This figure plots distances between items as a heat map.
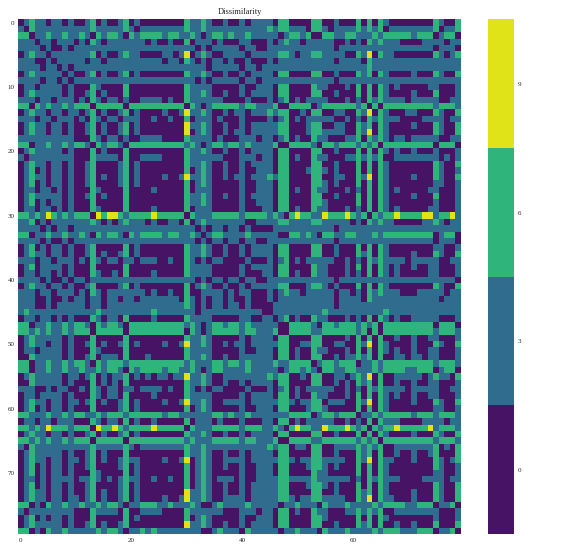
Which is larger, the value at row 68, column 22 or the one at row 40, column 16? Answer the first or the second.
the second
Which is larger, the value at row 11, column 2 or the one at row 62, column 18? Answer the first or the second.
the first
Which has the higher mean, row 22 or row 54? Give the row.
54
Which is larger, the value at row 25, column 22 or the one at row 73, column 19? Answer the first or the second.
the second
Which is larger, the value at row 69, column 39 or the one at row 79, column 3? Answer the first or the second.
the second
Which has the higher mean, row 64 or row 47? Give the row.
47
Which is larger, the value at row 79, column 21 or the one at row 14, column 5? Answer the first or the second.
the first
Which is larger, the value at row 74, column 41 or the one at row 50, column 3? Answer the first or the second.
the second
